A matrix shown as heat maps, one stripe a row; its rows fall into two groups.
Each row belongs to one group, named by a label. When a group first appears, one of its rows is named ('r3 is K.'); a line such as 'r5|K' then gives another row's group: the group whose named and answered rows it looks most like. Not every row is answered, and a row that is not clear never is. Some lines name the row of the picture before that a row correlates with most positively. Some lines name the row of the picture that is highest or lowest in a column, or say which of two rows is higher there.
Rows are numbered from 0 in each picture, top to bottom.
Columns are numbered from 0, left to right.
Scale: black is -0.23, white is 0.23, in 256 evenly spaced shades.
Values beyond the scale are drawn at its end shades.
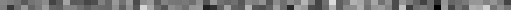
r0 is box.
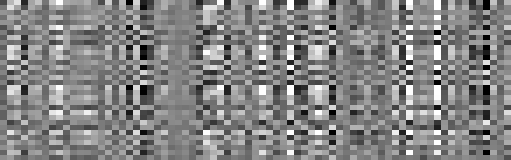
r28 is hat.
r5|hat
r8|box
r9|hat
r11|hat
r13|hat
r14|box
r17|hat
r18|hat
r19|hat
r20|hat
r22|hat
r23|hat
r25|box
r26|hat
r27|box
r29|box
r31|box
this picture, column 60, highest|22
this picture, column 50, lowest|22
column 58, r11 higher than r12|Yes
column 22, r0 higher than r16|Yes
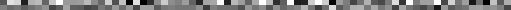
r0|hat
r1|box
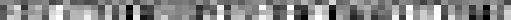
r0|box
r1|hat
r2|hat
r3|hat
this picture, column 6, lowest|3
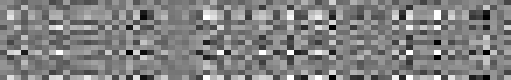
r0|box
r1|box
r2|hat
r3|hat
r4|box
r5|hat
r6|box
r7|box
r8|box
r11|box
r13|box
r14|box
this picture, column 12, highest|15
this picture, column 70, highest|10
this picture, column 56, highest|15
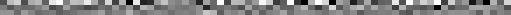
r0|hat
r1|box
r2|box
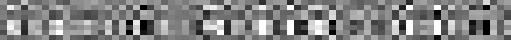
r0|box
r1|hat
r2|box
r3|box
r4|hat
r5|hat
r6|hat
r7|box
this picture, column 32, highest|0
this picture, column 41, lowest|0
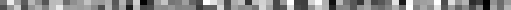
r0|hat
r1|hat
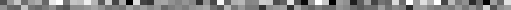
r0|hat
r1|box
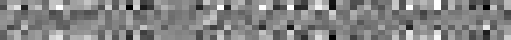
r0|hat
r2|box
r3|box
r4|box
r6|hat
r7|hat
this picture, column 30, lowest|5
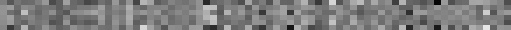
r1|box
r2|box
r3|box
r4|box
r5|box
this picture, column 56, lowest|0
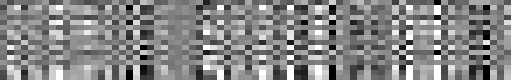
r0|box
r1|hat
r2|hat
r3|box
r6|hat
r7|hat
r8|box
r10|box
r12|box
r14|hat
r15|hat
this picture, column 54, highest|8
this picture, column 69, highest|8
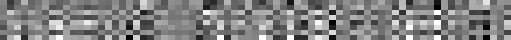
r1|box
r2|hat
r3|box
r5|hat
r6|box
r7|hat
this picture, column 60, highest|4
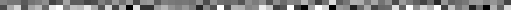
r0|box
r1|hat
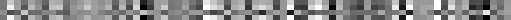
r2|box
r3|hat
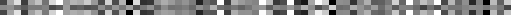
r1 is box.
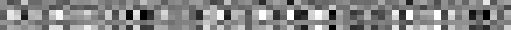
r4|box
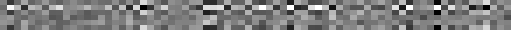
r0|box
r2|box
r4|box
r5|box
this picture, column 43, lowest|1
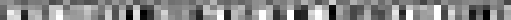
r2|hat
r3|hat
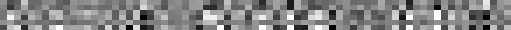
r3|hat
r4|box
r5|hat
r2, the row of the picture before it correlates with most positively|1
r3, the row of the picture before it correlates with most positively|2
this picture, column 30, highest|3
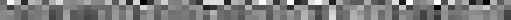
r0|hat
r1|box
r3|box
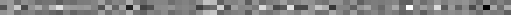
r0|box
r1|hat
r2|box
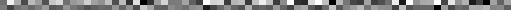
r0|hat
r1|box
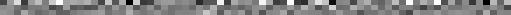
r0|hat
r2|box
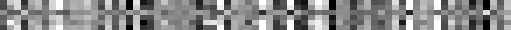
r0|hat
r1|hat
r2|box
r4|hat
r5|hat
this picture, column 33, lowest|2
